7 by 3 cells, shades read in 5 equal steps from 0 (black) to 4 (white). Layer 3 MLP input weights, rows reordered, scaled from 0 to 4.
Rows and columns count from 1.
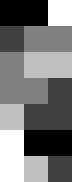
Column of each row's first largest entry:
3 2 2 1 1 1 1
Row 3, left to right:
2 3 3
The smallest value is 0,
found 4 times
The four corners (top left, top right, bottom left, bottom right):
0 4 4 1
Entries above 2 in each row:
1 0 2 0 1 1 2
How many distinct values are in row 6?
2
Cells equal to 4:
3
